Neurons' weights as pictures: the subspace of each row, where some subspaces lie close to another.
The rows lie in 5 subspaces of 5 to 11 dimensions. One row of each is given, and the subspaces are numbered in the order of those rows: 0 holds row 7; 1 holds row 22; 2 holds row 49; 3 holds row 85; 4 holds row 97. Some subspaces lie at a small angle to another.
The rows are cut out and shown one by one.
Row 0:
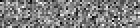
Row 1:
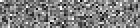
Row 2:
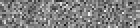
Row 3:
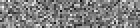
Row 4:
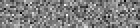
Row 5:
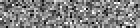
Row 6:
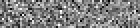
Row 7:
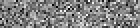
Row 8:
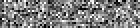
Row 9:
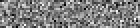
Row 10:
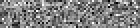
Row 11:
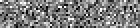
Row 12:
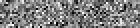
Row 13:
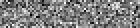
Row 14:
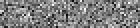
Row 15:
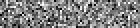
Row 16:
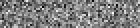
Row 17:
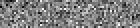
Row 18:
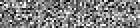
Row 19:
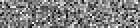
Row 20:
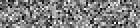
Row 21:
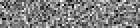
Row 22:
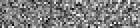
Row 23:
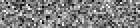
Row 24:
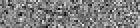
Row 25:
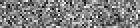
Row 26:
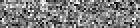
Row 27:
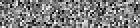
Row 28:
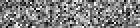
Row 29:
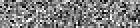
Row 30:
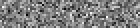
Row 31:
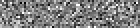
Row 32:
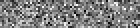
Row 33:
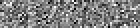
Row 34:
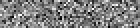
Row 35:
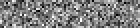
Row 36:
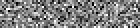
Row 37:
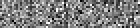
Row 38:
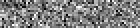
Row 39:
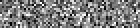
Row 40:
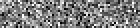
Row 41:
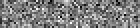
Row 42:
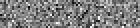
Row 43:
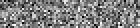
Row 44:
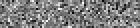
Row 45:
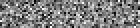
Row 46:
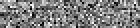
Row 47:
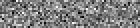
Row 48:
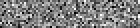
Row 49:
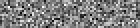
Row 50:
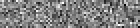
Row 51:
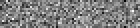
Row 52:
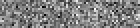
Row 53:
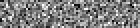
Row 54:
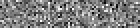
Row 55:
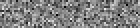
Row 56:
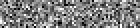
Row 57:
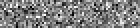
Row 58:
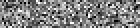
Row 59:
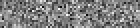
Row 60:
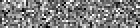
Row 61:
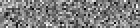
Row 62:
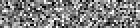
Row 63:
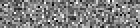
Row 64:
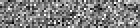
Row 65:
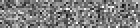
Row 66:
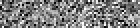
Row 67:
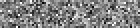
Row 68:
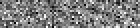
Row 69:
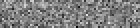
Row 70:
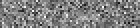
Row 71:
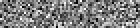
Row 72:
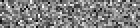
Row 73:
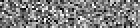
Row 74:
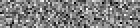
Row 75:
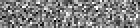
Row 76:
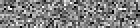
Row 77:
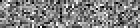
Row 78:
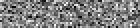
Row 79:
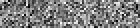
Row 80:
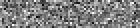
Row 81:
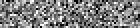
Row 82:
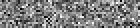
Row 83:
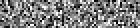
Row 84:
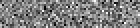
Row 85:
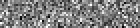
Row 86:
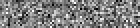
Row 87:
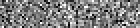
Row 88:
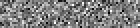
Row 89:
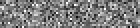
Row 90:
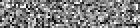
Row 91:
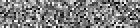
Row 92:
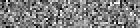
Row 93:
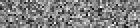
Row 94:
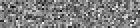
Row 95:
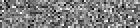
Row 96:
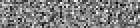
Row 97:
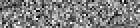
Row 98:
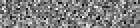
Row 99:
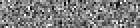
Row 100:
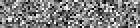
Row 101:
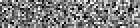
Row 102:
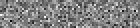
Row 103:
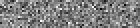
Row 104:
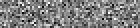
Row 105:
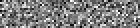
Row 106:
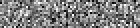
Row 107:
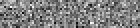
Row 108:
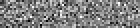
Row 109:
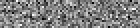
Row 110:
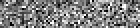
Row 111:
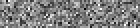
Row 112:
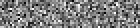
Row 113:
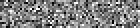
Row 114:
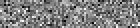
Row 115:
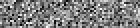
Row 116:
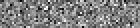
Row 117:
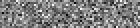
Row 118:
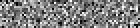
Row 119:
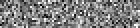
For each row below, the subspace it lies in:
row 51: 1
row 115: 4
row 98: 0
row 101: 1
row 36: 1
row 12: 1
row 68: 3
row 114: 3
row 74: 3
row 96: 1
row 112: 0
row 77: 1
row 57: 1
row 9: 0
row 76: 2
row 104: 0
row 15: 2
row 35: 4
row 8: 3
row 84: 3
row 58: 0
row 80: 2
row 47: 3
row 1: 1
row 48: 0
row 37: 0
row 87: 0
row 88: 1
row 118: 1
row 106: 0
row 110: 1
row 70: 3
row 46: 2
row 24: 3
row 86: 3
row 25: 0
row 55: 0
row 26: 2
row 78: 2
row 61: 1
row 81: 1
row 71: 3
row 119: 1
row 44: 1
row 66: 0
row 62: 2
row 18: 0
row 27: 0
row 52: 1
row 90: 1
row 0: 0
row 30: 0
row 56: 1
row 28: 1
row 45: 3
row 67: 0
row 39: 0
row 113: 3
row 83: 2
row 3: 2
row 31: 0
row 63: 3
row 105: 0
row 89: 0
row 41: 3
